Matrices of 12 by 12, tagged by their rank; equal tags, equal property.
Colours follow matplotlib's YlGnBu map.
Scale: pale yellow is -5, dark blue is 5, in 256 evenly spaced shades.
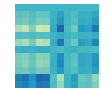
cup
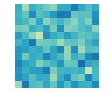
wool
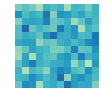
wool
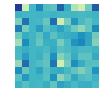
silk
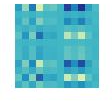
cup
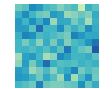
wool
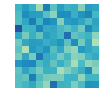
wool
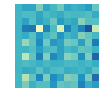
silk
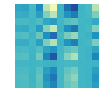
cup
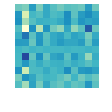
silk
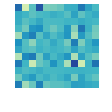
silk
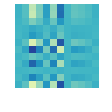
cup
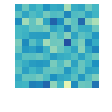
silk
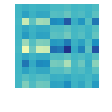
cup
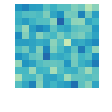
wool
